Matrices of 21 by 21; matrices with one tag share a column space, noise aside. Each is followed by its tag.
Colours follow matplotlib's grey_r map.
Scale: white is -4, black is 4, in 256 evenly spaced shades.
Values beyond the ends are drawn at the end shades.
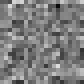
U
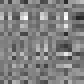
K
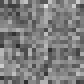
U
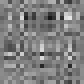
K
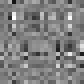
K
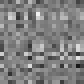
K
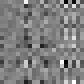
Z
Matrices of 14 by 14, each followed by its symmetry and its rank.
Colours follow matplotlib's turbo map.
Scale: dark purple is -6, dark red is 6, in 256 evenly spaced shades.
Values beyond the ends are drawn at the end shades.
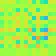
neither, rank two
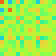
symmetric, rank three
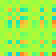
symmetric, rank one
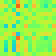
neither, rank two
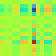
neither, rank one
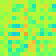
neither, rank three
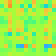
neither, rank three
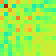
symmetric, rank three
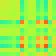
symmetric, rank one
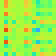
neither, rank two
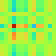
neither, rank one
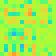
neither, rank three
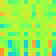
neither, rank two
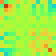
symmetric, rank three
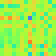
neither, rank three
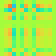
neither, rank one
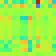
neither, rank two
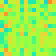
neither, rank three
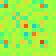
symmetric, rank three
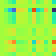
neither, rank one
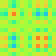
symmetric, rank one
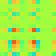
neither, rank one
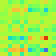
neither, rank two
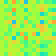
neither, rank three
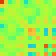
symmetric, rank three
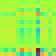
neither, rank one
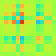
symmetric, rank one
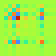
symmetric, rank one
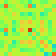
symmetric, rank three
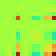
symmetric, rank one
